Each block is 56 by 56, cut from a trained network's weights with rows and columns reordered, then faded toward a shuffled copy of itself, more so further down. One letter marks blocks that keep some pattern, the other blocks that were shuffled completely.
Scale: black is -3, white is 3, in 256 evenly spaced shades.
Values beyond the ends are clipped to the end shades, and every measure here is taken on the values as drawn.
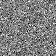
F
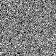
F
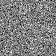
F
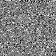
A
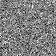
F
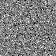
F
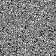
F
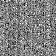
A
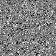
A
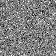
F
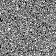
F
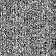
A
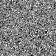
F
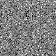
A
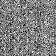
A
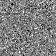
F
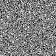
A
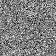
A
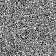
F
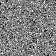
F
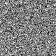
F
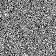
F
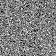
F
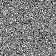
F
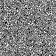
F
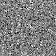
A
